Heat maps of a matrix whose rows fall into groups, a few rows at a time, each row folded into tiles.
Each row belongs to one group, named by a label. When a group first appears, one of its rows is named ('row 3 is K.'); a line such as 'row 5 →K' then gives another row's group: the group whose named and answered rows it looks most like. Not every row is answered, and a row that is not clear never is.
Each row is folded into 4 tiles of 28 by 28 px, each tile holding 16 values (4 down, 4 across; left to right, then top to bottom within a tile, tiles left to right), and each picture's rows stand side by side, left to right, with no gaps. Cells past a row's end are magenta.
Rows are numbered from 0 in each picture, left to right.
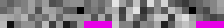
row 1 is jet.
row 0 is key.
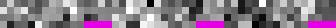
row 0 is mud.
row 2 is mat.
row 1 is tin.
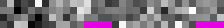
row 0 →mat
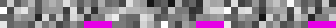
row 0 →mud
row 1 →tin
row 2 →mud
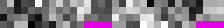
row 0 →mat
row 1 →tin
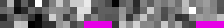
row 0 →mat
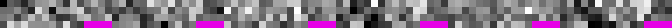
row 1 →mat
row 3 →mat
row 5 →mat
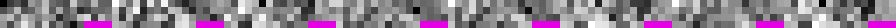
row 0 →key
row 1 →jet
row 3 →jet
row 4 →jet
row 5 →tin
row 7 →tin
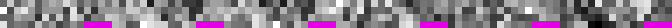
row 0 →mud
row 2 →tin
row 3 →jet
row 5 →mat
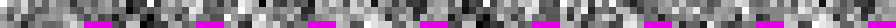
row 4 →mat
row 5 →jet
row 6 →mud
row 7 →tin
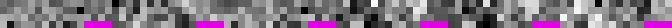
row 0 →key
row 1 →key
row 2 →key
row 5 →tin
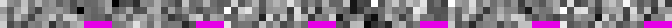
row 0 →jet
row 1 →key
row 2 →mud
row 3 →mat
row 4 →jet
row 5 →mud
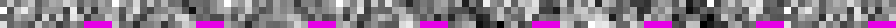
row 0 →mud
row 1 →jet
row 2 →jet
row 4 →mat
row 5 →tin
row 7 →mud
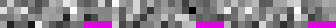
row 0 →mud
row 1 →jet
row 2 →mud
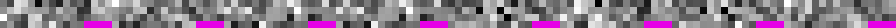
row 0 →tin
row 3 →mud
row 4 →key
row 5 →tin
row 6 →key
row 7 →jet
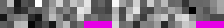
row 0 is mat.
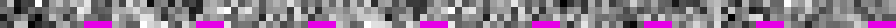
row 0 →mat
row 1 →tin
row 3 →tin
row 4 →mud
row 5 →key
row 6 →key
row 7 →jet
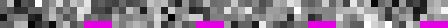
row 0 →mat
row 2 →mud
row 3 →tin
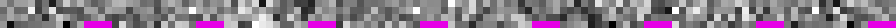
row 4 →jet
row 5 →mat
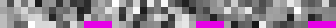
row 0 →tin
